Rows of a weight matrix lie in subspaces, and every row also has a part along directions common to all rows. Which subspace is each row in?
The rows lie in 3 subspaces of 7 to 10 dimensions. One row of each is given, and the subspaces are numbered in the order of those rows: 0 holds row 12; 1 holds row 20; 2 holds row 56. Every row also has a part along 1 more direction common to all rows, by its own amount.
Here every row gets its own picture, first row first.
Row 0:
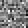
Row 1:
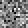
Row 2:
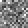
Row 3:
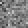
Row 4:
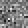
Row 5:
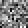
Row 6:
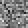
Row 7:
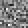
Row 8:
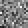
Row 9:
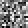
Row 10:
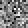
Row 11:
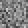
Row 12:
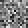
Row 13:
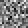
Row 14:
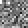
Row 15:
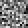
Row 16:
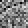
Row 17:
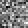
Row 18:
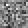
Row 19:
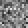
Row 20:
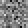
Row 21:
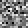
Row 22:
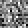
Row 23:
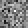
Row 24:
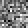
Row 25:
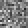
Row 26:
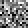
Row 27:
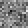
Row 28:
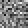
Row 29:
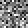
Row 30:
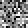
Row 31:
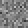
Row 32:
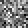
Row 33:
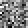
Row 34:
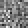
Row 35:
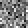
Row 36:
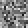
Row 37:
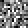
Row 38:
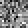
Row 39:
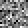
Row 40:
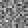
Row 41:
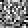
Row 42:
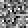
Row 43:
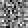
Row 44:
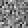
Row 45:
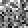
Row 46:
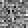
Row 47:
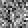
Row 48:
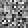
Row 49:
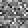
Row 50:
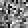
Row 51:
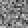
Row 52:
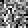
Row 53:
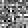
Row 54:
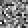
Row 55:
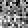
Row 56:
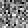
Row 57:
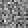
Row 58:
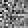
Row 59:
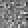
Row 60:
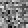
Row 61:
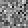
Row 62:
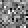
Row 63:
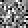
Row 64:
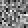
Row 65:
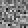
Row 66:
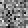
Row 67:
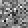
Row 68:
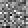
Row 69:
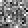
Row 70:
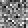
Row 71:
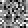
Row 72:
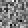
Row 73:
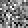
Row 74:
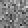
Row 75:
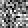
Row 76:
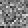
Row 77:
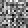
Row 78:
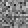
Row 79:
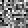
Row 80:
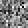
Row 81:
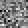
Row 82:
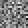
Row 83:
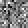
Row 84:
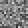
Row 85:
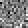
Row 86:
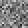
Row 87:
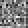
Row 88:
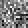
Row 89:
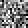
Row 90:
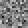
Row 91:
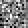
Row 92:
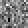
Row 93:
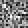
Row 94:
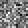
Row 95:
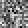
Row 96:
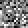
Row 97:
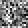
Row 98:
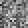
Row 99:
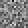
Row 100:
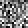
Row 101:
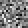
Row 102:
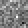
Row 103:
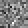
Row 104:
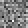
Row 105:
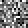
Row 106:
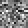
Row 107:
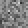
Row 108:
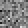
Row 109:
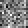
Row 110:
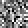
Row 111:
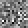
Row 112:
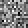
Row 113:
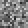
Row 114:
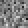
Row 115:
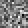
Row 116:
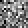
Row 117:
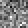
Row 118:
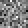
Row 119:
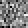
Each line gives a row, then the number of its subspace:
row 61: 2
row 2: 2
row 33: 0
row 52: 2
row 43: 1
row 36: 0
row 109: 0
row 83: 2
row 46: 1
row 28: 0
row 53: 1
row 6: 0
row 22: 0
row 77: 2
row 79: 0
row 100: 1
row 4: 1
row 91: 0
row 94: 0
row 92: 0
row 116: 2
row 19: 1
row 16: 0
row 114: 2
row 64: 1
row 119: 2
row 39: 1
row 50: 2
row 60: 0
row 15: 1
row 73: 1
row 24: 1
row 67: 2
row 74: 0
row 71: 1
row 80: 2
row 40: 0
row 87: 0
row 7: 1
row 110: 2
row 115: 0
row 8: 2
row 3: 0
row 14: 2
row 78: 0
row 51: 0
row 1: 2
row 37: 2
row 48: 2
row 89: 1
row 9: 0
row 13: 0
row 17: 0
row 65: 1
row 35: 1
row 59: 0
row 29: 2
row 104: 0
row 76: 2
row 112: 2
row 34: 1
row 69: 2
